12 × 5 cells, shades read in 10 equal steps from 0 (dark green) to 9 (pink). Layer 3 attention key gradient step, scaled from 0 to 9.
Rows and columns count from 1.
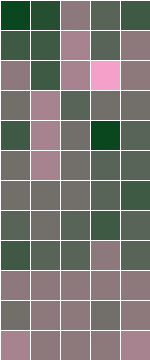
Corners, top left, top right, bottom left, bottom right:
0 2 6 6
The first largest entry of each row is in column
3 3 4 2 2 2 1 2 4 1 2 1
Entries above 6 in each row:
0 0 1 0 0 0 0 0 0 0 0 0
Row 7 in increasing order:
2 3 4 4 4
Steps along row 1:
up up down down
